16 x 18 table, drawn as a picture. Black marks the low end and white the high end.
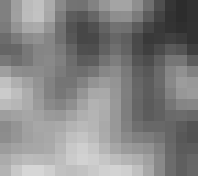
Grain: blotchy. Ninth with the lowest average: top right. Mirror symmetry: none. Slope: up to the bottom left.
